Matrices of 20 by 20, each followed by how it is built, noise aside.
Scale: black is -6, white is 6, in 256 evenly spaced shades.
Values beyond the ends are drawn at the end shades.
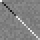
diagonal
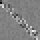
banded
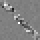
banded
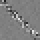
banded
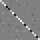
diagonal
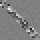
banded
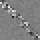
banded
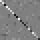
diagonal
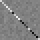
diagonal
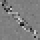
banded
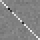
diagonal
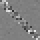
banded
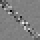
banded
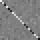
diagonal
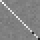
diagonal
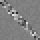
banded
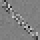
banded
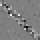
banded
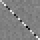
diagonal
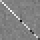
diagonal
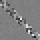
banded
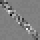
banded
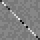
diagonal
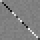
diagonal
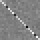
diagonal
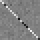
diagonal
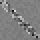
banded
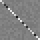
diagonal
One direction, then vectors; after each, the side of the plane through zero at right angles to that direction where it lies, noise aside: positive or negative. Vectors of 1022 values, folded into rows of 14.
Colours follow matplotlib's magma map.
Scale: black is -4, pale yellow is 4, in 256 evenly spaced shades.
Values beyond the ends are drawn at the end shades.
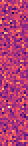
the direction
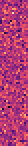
negative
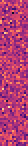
positive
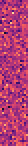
negative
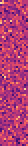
positive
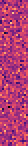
negative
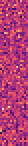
positive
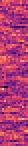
positive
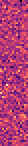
negative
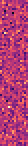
positive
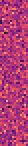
negative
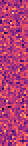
negative
